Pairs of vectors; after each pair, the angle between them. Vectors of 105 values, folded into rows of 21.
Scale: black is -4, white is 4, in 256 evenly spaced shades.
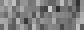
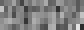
partly aligned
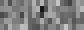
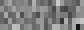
orthogonal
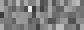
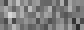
partly aligned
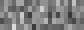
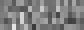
nearly parallel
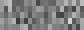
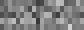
orthogonal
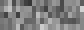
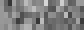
partly opposed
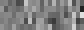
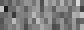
partly aligned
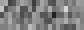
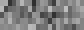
nearly parallel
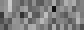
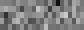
orthogonal
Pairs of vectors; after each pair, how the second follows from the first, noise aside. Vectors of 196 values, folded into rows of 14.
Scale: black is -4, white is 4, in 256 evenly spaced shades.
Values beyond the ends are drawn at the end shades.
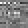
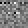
sign-scrambled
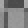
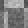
negated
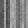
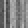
copied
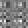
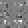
partly zeroed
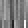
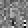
sign-scrambled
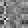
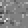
partly zeroed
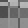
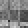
reversed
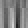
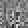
sign-scrambled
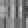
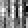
scaled up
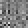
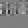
partly zeroed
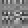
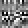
scaled up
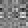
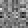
negated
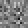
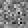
sign-scrambled
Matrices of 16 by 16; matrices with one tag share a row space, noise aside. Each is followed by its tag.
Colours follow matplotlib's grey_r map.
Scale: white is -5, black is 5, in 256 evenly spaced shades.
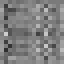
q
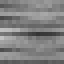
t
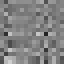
q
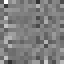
q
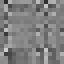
q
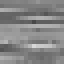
t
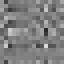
q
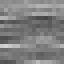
t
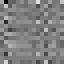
q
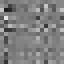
q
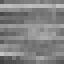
t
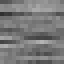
t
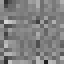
q
